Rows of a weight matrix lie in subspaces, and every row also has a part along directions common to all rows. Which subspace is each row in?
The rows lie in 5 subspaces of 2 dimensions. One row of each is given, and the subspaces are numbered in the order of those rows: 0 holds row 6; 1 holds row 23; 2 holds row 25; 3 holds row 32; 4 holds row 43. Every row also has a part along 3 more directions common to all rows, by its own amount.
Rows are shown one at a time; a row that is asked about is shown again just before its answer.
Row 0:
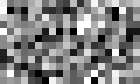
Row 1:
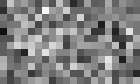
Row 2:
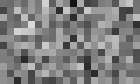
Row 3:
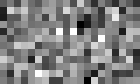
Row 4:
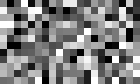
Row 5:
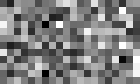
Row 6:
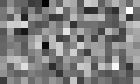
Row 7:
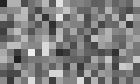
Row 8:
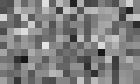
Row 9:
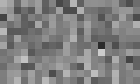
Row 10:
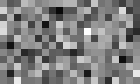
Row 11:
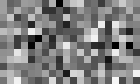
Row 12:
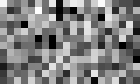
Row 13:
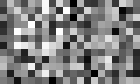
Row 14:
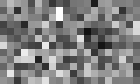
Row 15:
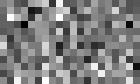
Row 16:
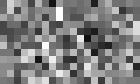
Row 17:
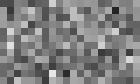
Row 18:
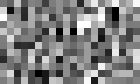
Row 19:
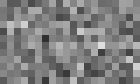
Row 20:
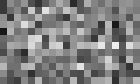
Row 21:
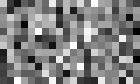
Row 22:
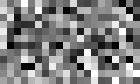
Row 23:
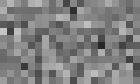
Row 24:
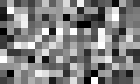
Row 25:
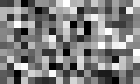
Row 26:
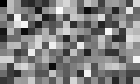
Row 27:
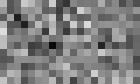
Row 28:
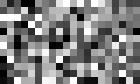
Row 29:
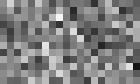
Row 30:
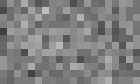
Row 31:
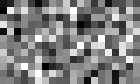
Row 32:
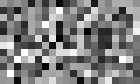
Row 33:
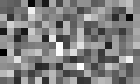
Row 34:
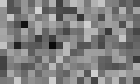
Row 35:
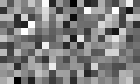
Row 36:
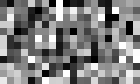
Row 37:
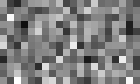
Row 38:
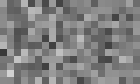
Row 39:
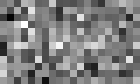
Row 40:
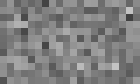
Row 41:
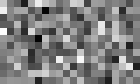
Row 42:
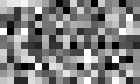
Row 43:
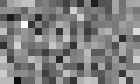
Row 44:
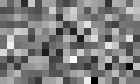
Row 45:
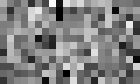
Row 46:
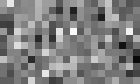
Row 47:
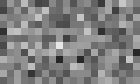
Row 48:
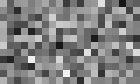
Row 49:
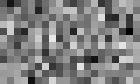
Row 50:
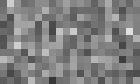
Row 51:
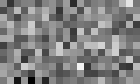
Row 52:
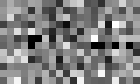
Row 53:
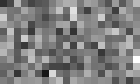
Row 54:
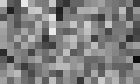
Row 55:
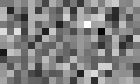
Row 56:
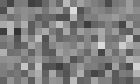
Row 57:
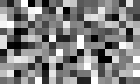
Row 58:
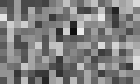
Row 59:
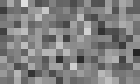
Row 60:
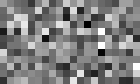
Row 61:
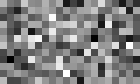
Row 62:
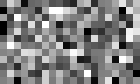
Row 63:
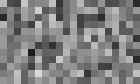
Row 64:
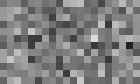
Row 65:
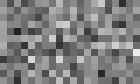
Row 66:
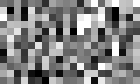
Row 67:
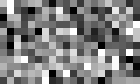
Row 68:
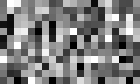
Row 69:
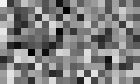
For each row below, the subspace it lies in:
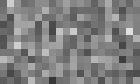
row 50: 4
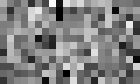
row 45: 4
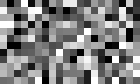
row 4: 3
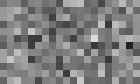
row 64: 2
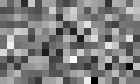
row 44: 3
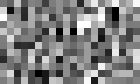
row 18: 1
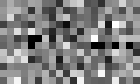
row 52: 2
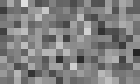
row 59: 2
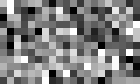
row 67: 0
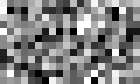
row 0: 1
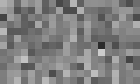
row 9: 0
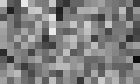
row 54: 2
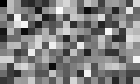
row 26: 0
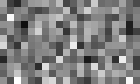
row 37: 4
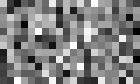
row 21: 4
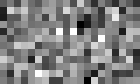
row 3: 1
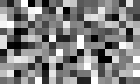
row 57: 3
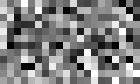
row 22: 3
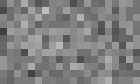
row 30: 2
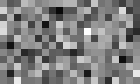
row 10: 3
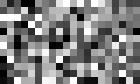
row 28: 4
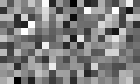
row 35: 0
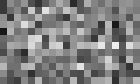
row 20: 2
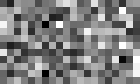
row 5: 3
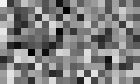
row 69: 0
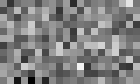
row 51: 0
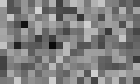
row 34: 4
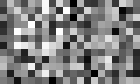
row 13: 0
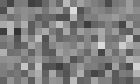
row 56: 1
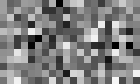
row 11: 2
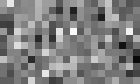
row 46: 4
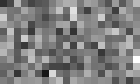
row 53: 0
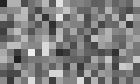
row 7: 0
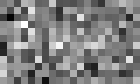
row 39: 4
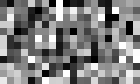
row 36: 4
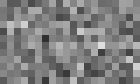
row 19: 1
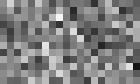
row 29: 3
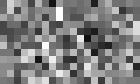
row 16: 3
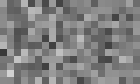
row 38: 3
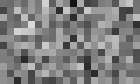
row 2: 0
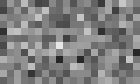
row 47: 2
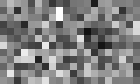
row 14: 3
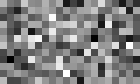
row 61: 2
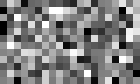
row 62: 3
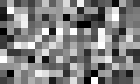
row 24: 1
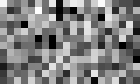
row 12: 4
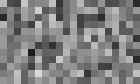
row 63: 1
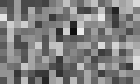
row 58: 1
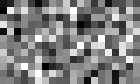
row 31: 1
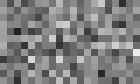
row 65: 2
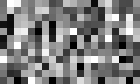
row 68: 4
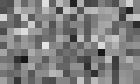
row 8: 0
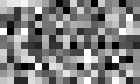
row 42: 4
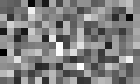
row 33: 3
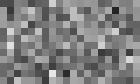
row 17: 0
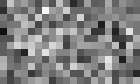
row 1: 2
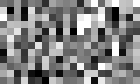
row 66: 1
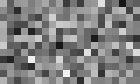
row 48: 2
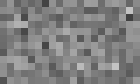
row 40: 0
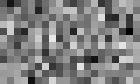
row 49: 4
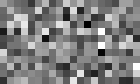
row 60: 1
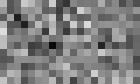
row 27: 1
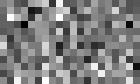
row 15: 4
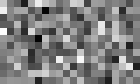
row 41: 2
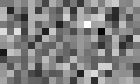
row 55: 1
